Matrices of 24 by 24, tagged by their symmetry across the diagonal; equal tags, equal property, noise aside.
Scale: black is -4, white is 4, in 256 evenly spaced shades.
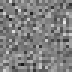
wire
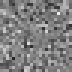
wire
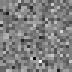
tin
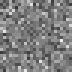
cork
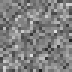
cork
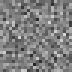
wire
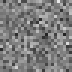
tin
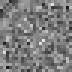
cork
